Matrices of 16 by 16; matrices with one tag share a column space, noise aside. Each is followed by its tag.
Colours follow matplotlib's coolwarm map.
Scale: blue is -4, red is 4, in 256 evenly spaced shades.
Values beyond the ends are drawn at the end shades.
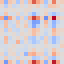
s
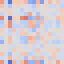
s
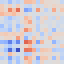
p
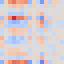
s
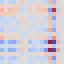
p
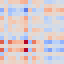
p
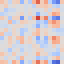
s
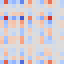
s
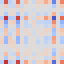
s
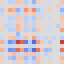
p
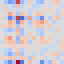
s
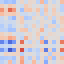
p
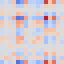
s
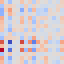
p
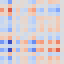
p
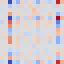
s
